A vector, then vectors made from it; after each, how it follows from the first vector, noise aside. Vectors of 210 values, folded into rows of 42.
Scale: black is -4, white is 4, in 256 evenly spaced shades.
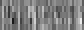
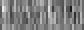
reversed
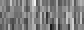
wrapped around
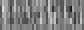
reversed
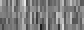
wrapped around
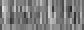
reversed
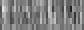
reversed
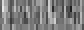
reversed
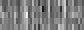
wrapped around
